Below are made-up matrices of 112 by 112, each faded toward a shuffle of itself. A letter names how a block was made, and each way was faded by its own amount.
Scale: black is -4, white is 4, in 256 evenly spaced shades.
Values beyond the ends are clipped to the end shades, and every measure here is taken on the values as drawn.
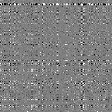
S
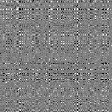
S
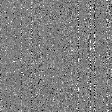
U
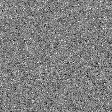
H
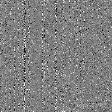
U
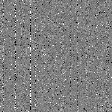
U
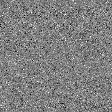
H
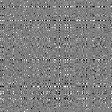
S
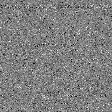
H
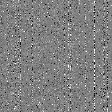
U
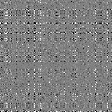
S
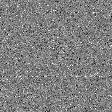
H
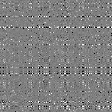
S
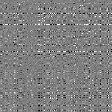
S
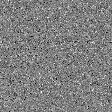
H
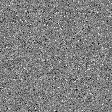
H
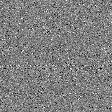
H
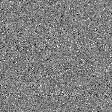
H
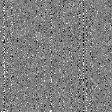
U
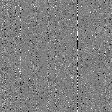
U
